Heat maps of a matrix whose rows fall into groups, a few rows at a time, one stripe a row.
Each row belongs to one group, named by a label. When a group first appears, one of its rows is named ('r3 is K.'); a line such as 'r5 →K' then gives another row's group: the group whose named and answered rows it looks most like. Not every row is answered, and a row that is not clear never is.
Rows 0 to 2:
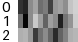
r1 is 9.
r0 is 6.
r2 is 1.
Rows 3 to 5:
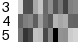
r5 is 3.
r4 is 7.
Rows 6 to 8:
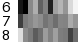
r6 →6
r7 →6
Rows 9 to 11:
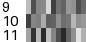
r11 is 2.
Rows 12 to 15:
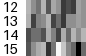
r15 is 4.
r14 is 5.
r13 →3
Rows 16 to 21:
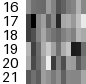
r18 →6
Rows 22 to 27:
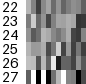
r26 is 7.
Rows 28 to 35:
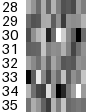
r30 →4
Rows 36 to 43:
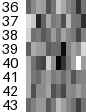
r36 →4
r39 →1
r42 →3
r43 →4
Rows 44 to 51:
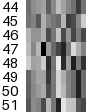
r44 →4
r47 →2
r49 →4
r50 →4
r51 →7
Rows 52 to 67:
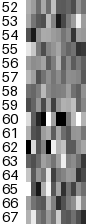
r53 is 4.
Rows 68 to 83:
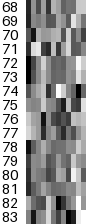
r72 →6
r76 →2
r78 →6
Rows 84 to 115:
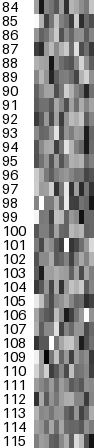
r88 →2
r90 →4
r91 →5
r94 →4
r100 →7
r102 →1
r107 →3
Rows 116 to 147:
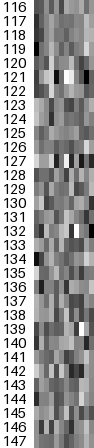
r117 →6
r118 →6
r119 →6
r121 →4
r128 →5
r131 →4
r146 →2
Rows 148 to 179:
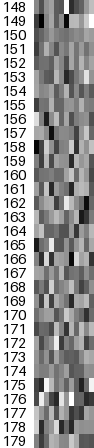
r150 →6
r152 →5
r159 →2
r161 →2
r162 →4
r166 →2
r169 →2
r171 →5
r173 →2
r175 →9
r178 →3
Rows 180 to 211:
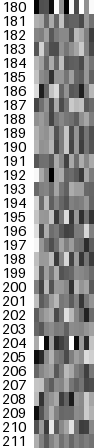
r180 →5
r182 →2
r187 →7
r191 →5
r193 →7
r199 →3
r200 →2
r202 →4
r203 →6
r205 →6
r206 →4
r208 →3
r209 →6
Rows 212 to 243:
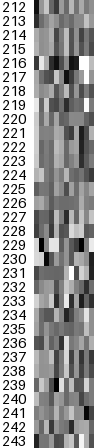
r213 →6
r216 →1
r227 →5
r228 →7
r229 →9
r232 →4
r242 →2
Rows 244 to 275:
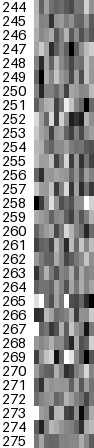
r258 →6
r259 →1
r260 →4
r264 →5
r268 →1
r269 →4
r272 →4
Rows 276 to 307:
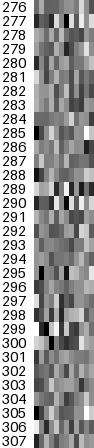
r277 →5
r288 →6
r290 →5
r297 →3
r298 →7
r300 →2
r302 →5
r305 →6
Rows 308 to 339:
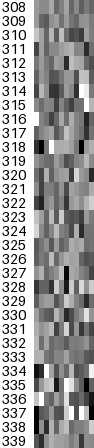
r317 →4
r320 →2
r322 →6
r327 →7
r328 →5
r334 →9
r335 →4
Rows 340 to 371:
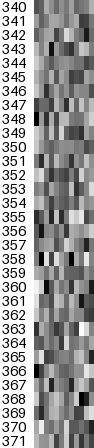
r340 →9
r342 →4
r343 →2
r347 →5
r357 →4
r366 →6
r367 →2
